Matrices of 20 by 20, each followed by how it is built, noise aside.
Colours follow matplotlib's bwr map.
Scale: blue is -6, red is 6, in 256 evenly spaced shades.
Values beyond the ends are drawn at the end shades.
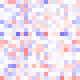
low rank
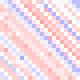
Toeplitz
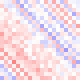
Toeplitz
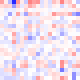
low rank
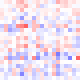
low rank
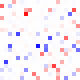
sparse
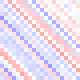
Toeplitz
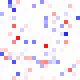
sparse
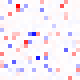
sparse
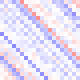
Toeplitz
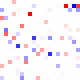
sparse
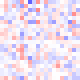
low rank
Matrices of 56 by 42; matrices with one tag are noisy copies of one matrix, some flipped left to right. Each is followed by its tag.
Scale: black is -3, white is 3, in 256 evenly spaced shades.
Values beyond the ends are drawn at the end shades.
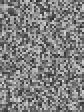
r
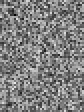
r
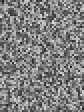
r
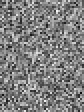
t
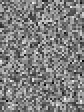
r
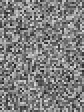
t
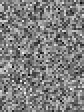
r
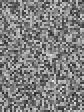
t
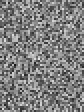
t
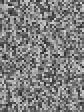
r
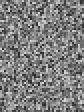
r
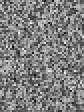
r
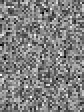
r
